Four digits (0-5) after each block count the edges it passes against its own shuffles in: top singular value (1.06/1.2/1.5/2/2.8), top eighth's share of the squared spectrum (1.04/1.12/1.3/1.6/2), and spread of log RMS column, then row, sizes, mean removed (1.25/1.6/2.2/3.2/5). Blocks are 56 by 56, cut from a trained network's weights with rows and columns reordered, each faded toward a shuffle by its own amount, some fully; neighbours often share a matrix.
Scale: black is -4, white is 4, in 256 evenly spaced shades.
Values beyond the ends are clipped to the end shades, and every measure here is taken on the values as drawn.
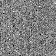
1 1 0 0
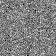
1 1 0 0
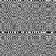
5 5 1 3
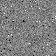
1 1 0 0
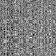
3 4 2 2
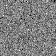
1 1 0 0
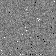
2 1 0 0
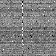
4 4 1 1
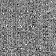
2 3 1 1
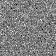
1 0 0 0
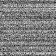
4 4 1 2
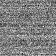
3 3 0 1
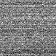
4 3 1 2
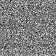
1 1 0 0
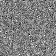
0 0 0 0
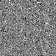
1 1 0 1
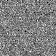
0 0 0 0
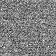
1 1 0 0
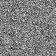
0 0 0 0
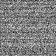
3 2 0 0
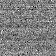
2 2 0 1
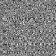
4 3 1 2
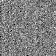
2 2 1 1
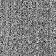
3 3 1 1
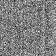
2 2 0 0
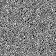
0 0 0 0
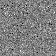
0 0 0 0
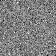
1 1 0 0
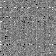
3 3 1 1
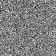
0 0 0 0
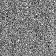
1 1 0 0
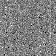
1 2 0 0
